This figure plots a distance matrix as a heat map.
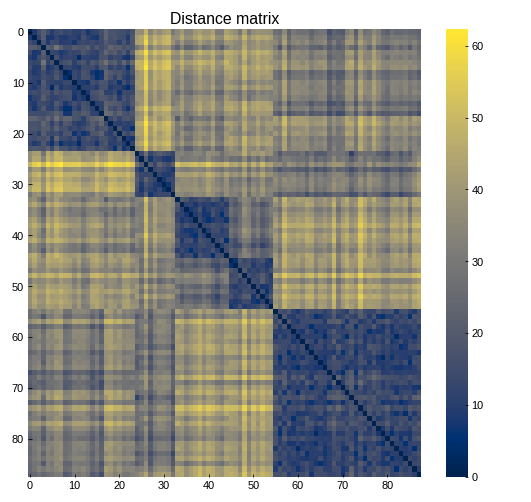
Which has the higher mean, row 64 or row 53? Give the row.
53
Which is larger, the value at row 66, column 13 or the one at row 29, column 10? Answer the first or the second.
the second
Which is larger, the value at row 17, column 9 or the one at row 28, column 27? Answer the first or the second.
the first
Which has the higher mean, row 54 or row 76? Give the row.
54
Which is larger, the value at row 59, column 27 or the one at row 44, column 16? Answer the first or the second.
the second
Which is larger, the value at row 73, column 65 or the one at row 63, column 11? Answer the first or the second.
the second
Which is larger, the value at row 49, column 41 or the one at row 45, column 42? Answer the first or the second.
the first
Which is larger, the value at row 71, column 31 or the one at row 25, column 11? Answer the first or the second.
the second
